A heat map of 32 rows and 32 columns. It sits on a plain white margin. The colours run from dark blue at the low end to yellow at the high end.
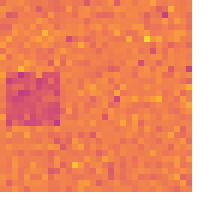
The ninth with the lowest average is the middle left. On average the colour sits 70% of the way up the scale. An odd patch, lower than its surroundings, sits in the middle left.
